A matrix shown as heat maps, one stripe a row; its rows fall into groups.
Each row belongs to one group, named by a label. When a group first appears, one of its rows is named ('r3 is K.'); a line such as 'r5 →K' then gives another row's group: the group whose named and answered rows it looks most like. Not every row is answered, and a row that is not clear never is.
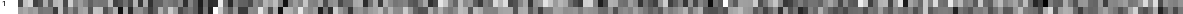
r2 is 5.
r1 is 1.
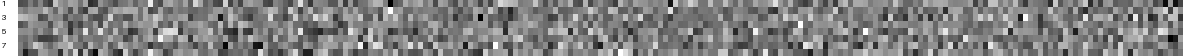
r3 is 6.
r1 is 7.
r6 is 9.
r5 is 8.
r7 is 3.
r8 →7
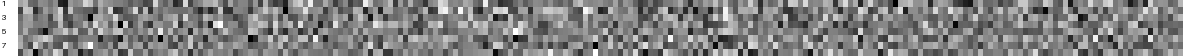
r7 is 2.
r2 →1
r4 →5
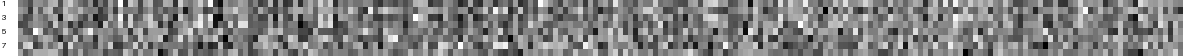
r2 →2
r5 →2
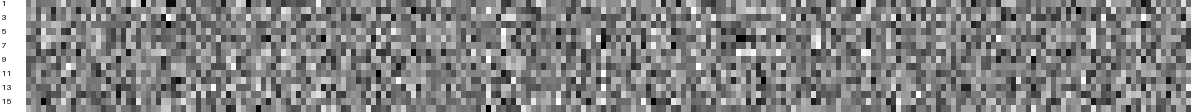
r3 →9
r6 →3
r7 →2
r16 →6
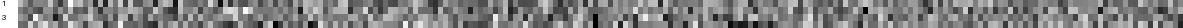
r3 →2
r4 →3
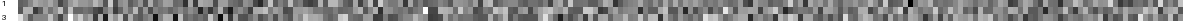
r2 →1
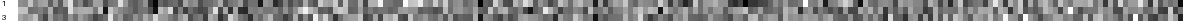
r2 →5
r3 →6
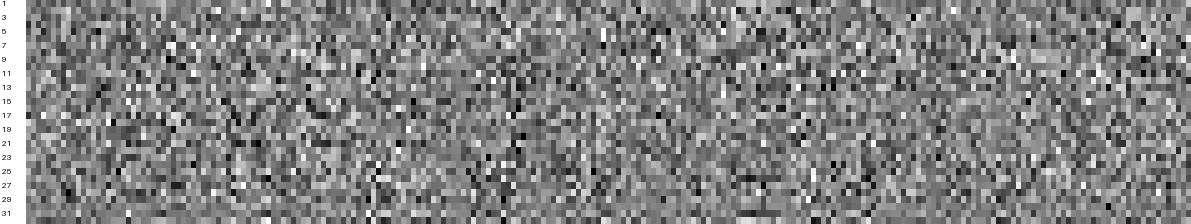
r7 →9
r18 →5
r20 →9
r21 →8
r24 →2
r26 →3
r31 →3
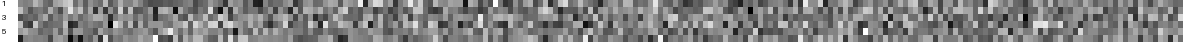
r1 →3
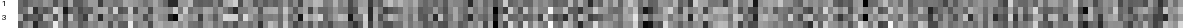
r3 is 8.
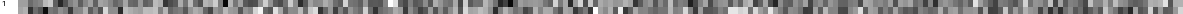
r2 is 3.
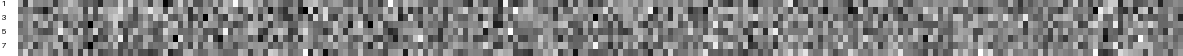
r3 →6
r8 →9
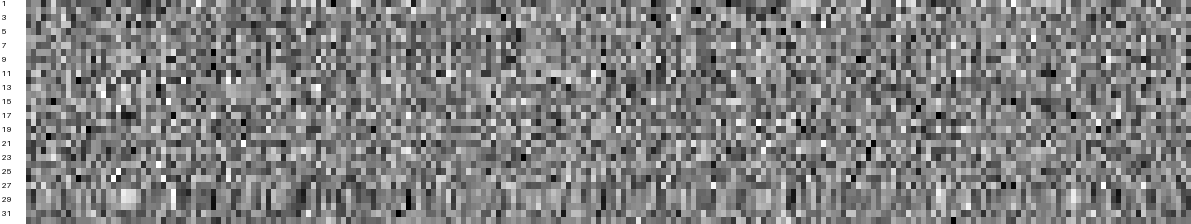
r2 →3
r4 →8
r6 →6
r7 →8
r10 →6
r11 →1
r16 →1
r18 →8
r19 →7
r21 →8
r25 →1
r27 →9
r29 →6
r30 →6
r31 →7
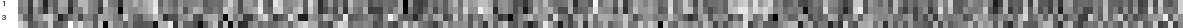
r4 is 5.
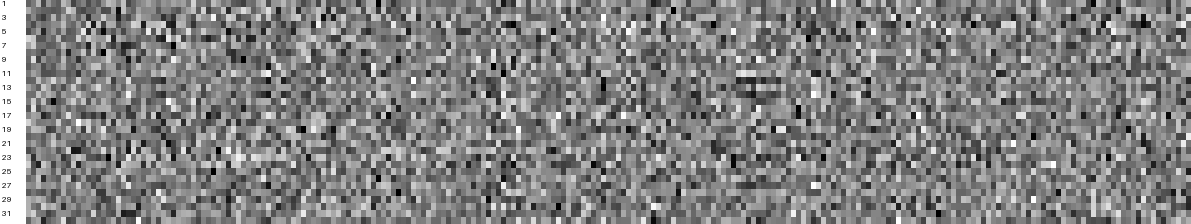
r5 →7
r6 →5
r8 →7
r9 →8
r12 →3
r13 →2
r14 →3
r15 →9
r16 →8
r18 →5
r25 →6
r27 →3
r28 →7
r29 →6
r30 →2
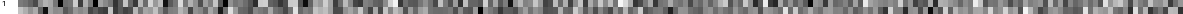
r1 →7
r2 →6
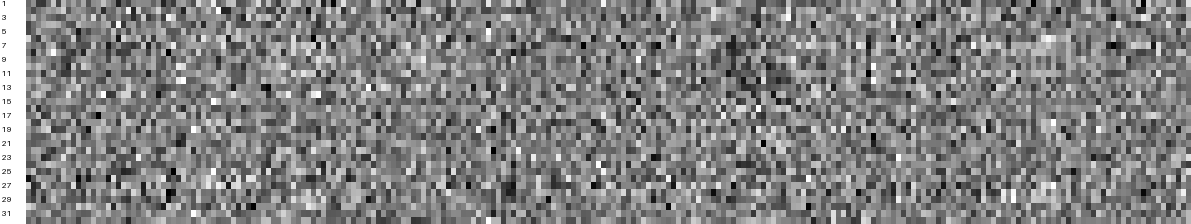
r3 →9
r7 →9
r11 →9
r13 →3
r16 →8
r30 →5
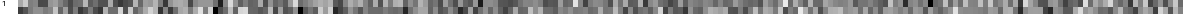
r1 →6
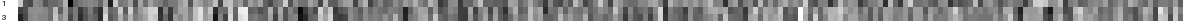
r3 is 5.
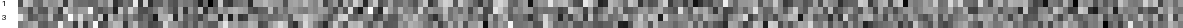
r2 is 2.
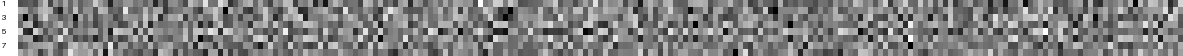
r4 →1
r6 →1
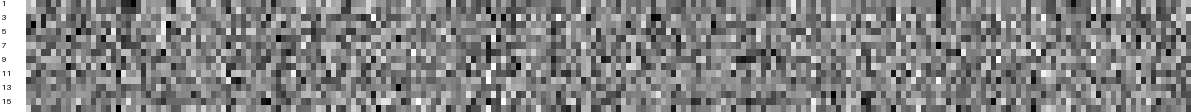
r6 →7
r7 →6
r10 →7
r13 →7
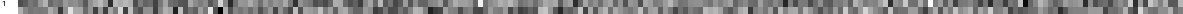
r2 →5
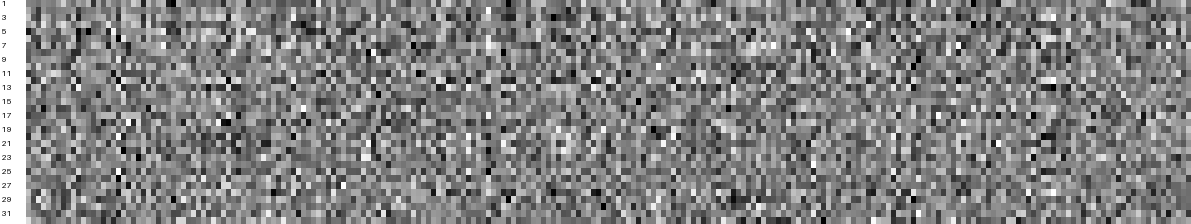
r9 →1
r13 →1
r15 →8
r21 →3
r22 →1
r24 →2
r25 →1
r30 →2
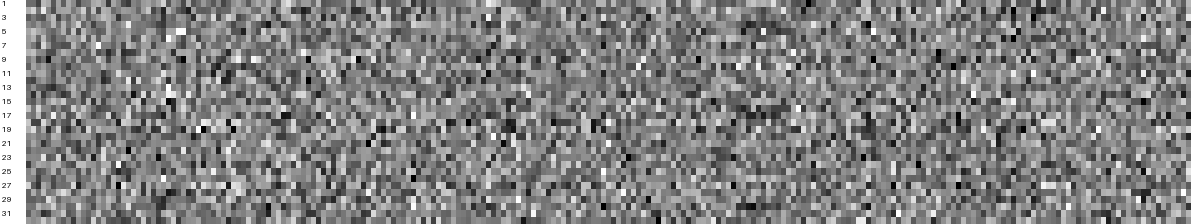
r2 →9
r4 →3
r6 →9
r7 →2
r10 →8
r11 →6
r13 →9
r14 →9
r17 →3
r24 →1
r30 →3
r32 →9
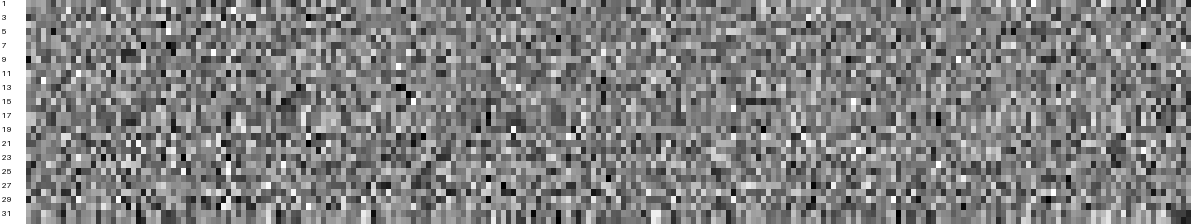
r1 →6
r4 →5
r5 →9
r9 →1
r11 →5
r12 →2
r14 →6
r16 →7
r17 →6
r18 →6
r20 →8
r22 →9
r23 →5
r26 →1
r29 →1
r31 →2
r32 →2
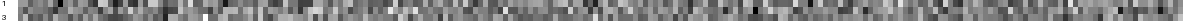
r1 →7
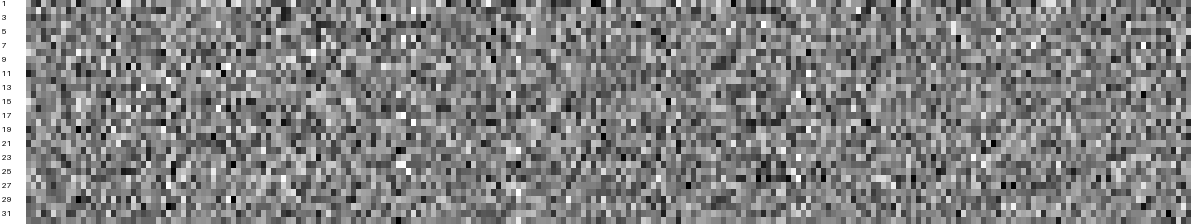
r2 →3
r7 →6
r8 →5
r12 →9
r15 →5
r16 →5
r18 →3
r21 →1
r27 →9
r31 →3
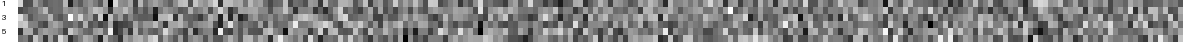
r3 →5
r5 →1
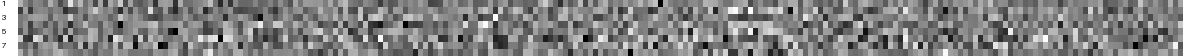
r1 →5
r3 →3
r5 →8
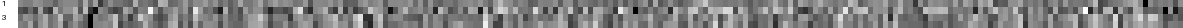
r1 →9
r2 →7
